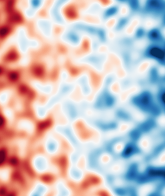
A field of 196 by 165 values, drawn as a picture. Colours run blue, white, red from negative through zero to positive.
The histogram is bell-shaped. The field climbs toward the left. There are no regular stripes. No single row or column stands out from its neighbours. The texture varies smoothly and slowly.
